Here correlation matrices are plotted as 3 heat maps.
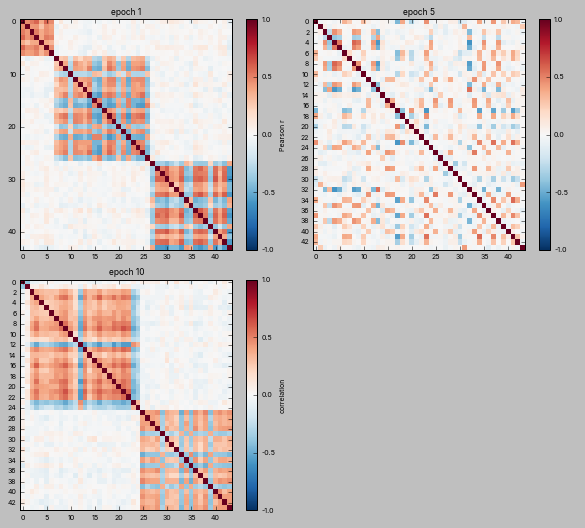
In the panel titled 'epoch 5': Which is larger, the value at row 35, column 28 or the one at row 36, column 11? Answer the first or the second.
the second
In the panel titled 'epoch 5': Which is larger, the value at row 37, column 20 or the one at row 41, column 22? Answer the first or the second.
the second
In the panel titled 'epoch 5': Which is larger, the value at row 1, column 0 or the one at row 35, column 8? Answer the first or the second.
the second
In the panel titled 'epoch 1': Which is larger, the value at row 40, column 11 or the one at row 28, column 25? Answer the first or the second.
the second
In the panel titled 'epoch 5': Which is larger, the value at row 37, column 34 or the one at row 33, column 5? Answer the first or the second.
the first
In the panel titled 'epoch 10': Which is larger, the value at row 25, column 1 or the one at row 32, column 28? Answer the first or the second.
the second
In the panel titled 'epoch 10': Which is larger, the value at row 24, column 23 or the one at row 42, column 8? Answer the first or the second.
the first
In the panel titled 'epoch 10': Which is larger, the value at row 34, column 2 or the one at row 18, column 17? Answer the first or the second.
the second
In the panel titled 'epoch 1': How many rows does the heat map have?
44
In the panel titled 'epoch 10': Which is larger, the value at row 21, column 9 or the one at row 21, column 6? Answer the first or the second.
the first
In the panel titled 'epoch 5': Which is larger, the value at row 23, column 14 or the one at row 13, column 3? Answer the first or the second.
the second
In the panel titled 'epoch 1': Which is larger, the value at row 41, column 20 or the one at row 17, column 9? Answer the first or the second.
the second
